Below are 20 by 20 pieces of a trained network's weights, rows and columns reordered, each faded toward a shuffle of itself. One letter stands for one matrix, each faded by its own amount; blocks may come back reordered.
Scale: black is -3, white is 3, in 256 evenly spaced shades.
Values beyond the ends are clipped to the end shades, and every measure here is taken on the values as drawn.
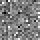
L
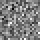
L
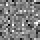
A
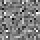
A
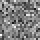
L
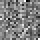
L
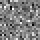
A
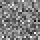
L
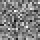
L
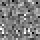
A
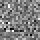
L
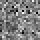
L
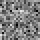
A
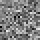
L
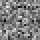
L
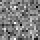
A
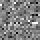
A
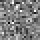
A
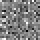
A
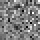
A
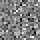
A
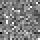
L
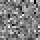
A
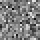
A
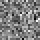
L
